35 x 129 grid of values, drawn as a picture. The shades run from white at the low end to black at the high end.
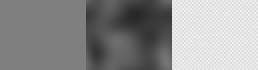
It is made of 1 by 3 panels. Panel 1,1: middling, flat. Panel 1,2: high, smooth. Panel 1,3: very low, checkered, faint in contrast.
